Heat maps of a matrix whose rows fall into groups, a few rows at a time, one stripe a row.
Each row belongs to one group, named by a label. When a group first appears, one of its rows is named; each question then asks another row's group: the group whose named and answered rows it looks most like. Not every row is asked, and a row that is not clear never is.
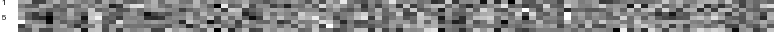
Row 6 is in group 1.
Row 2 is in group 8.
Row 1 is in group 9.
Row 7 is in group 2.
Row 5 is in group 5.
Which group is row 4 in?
5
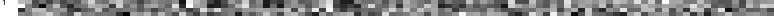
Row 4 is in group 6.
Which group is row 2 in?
1
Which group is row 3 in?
2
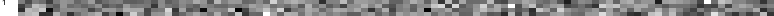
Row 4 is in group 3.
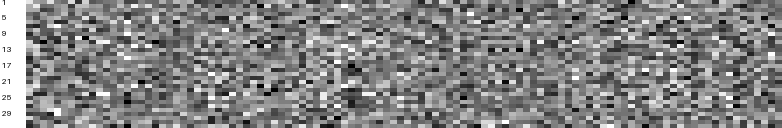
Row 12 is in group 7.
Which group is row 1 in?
6
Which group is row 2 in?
7
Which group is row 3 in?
9
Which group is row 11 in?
5
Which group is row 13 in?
9
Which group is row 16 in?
2
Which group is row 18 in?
1
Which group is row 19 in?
2
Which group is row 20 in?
5
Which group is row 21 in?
9
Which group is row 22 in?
7
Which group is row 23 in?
1
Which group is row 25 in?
2
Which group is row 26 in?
6
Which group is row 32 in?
3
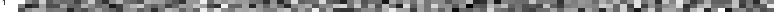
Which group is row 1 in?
1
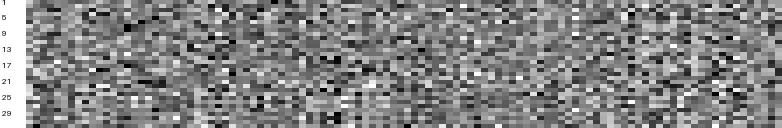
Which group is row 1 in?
1
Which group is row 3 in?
5
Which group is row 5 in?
5
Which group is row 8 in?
6
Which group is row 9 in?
5
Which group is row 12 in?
1
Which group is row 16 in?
3
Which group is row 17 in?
6
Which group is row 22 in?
5
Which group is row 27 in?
7
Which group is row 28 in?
5
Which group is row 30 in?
3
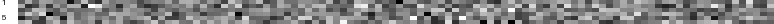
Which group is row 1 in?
1
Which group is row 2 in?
5
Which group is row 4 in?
1
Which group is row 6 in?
9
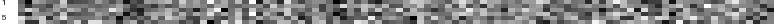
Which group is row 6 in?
5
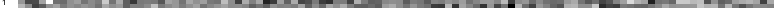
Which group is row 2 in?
9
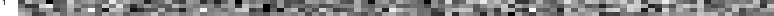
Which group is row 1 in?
1
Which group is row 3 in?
1
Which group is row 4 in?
9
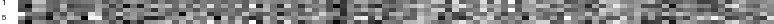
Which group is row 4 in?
1
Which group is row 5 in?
5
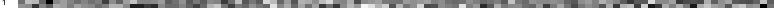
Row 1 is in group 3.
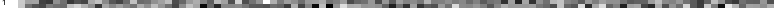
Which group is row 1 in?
3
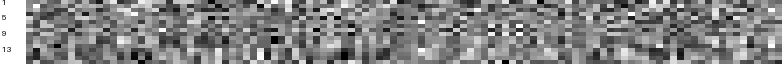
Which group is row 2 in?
7
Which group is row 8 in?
9
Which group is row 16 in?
9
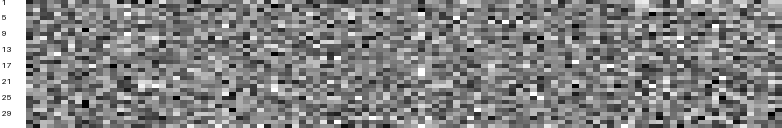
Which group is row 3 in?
7
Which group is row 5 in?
9
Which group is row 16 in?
5
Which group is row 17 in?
3
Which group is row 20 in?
3
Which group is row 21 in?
8
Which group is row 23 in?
3
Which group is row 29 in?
3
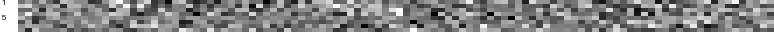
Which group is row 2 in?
7
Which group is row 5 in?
9
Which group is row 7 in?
8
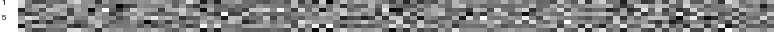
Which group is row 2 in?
6
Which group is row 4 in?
8
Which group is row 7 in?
2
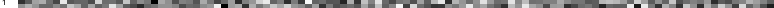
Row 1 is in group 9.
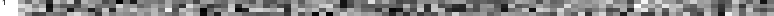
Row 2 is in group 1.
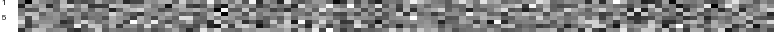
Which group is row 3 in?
8
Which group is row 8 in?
2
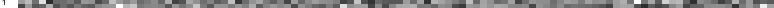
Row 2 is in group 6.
